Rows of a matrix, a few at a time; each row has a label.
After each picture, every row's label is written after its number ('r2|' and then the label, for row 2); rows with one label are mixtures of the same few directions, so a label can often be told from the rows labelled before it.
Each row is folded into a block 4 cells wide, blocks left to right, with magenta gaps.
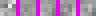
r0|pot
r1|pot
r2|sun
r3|sun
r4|sun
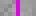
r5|pot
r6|sun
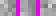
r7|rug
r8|sun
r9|pot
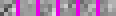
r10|pot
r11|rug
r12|sun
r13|pot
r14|rug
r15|sun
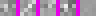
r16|pot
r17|pot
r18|pot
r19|pot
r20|pot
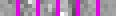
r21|rug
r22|rug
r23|sun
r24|sun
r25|rug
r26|pot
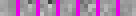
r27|sun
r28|rug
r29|rug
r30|sun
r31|rug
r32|pot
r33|sun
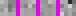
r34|sun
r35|pot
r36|rug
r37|rug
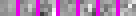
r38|sun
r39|sun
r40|sun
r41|rug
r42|sun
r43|pot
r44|pot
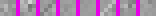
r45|pot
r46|rug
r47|pot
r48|pot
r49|rug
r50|pot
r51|pot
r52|rug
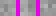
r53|pot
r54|sun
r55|pot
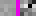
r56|pot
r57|pot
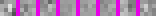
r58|sun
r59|pot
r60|rug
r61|sun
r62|pot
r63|rug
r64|sun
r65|pot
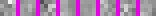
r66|rug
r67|sun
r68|rug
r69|sun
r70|sun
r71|rug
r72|pot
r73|sun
